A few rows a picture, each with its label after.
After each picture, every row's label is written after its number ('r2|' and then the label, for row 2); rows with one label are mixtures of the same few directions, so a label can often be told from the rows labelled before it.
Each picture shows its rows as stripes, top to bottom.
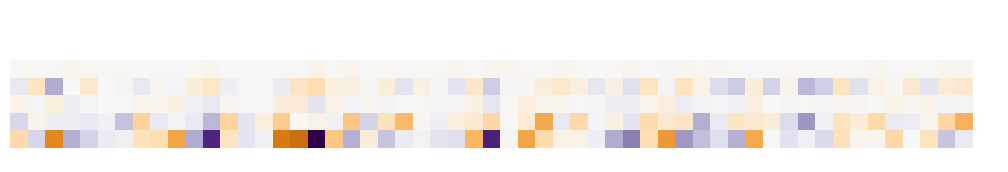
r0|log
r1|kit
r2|log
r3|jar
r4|log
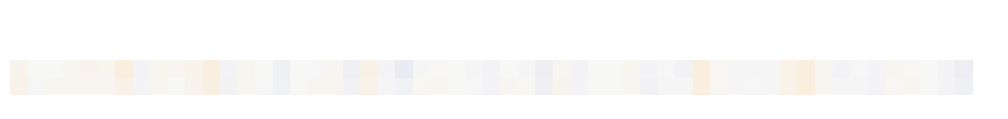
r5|jar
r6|jar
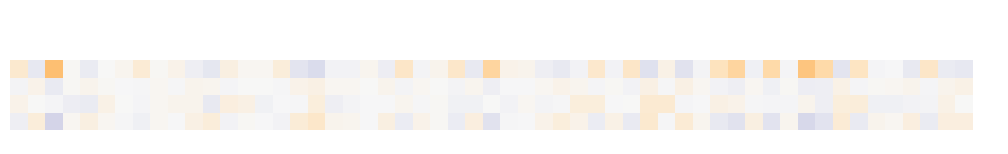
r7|kit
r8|kit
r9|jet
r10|kit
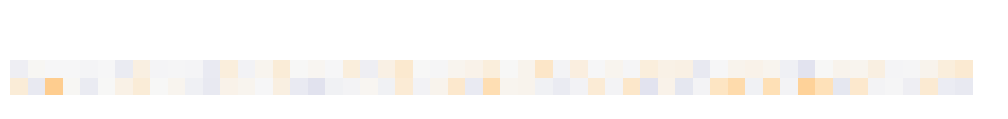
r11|jar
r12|kit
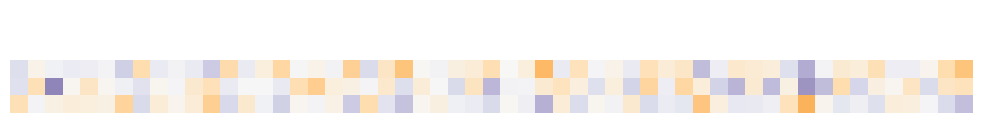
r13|jar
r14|kit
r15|jar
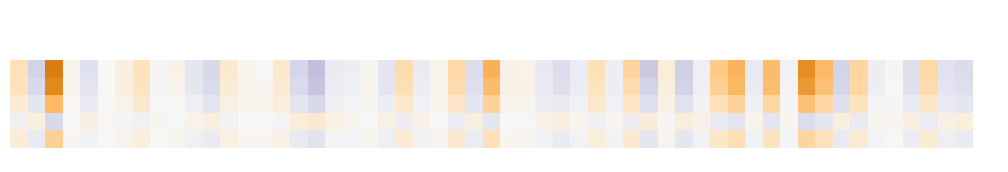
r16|kit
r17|kit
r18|kit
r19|kit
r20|kit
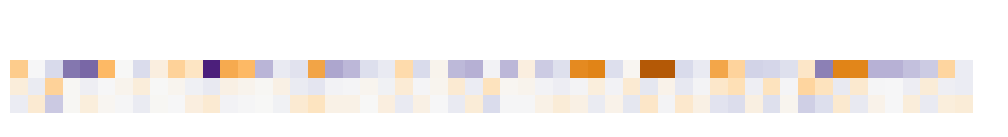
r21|jet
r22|kit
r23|kit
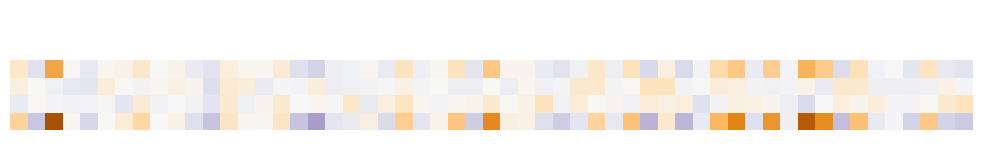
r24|kit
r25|jet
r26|jar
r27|kit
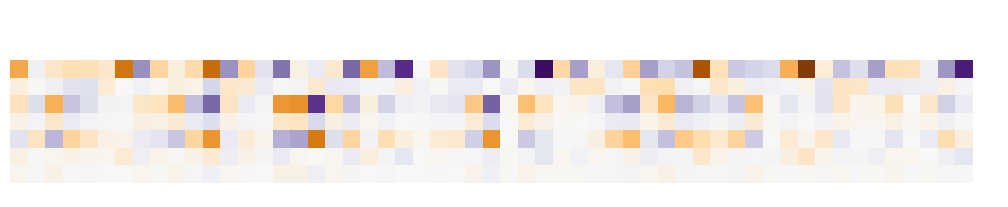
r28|jar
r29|jet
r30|log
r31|log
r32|log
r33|jar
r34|log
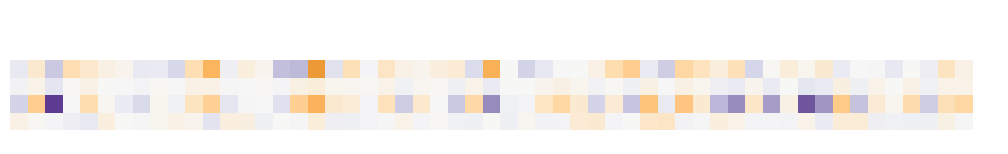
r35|log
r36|kit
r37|kit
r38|jet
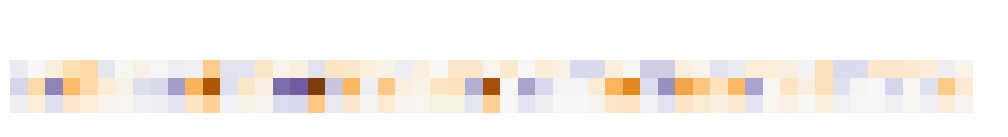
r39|jet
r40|log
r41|log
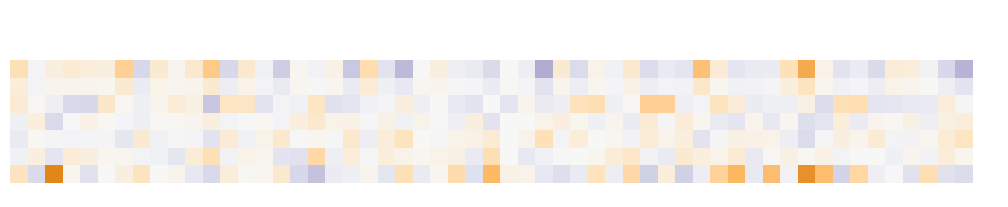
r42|jar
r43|jar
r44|jet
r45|kit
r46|jar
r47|log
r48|kit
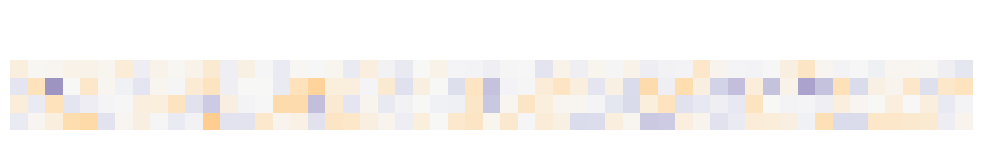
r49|jar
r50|kit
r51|log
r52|jet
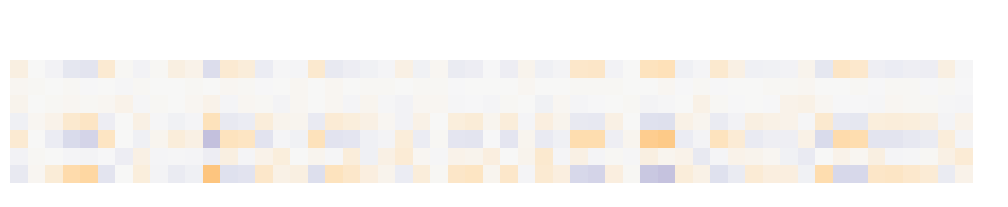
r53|jet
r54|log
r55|jar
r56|jet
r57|jet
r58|jar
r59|jet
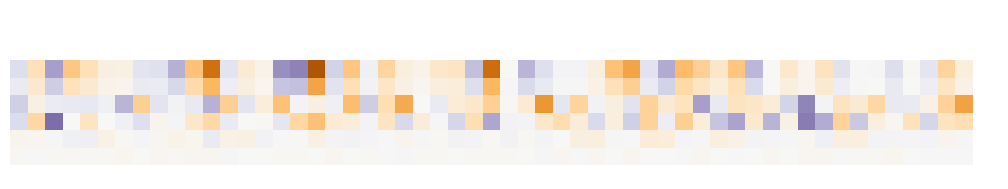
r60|log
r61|log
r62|jar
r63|kit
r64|jet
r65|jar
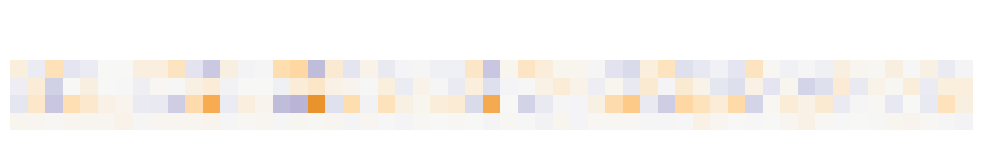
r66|log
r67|kit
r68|log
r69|jar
